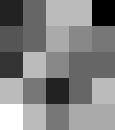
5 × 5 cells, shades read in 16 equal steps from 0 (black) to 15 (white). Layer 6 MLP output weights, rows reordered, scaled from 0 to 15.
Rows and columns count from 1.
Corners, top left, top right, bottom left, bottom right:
2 0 15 10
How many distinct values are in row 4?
4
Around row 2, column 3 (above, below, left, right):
11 8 6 8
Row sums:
30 36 34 37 53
